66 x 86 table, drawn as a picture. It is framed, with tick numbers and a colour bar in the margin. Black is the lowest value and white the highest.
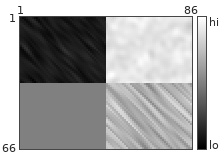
The table splits into 2 rows of 2 panels. Panel 1,1: very low, slanting down to the right, faint in contrast. Panel 1,2: very high, blotchy, faint in contrast. Panel 2,1: middling, flat. Panel 2,2: high, slanting down to the right.
